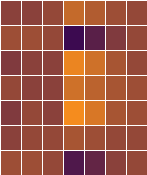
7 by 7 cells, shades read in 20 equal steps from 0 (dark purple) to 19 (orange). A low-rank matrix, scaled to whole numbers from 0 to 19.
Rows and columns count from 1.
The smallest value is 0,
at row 2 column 4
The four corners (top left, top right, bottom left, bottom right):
8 9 10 9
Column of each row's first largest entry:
4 1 4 4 4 4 1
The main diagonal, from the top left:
8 10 8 15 16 9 9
